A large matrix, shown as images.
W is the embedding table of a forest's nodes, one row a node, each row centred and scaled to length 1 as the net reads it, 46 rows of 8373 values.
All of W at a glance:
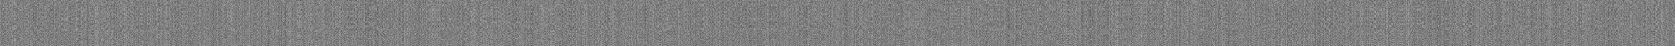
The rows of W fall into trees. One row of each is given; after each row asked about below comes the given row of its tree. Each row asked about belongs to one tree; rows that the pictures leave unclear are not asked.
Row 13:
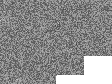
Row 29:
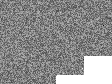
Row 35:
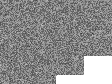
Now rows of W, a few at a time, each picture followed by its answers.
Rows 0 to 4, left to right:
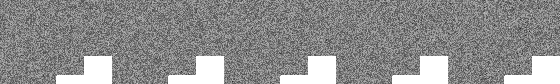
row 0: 29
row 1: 35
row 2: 35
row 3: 35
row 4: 29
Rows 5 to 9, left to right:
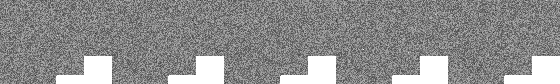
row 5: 29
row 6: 13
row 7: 35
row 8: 13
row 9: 13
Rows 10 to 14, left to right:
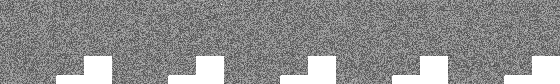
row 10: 13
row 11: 35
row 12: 35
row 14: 13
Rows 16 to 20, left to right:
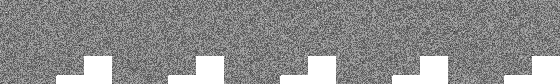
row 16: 35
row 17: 13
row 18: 29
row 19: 29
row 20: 13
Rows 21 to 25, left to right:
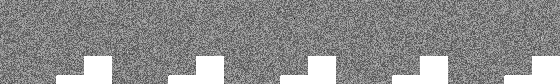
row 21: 35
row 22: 35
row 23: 13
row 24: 13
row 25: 35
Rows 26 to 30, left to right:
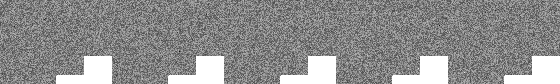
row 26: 35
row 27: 35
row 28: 29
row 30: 13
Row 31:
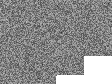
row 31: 13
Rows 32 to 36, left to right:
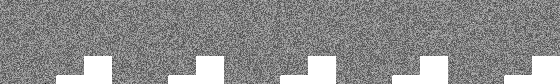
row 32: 35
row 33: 13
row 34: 13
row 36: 35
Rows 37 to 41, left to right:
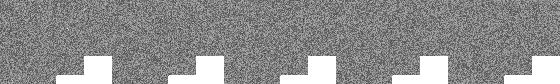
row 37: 13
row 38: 35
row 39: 29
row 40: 35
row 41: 13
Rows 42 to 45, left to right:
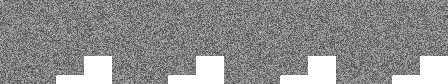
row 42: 35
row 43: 13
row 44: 35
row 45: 13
